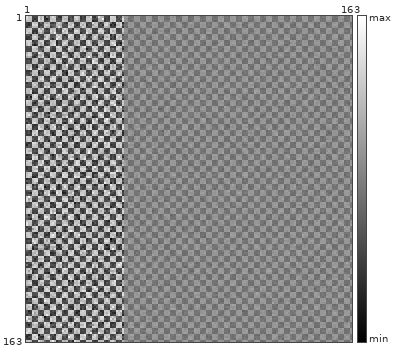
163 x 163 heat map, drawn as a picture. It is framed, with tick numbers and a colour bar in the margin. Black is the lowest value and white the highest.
No row or column stands out. A vertical seam about 30% of the way across splits the table, and the right part is calmer. The halves do not mirror each other. On average the colour sits 50% of the way up the scale. The field is checkered.
